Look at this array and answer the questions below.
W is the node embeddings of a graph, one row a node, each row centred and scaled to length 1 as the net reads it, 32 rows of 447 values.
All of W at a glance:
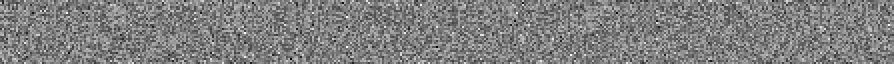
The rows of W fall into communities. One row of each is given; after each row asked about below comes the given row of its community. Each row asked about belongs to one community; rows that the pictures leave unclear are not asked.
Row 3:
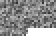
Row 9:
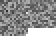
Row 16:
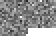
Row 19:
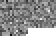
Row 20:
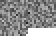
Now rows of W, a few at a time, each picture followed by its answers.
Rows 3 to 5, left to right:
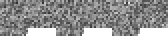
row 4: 3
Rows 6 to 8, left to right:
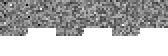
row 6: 9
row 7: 3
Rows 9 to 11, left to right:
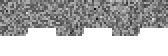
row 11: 3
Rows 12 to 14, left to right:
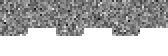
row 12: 9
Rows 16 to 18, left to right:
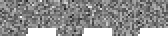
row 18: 20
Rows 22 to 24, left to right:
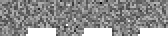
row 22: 19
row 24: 19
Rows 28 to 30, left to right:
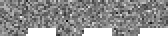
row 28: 16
